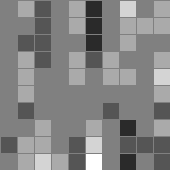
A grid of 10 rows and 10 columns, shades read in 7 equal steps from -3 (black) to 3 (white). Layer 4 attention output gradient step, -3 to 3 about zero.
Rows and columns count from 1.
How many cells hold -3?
0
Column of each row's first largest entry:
8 5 8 2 10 2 1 3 6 6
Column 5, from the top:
1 1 0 1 1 0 0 0 -1 -1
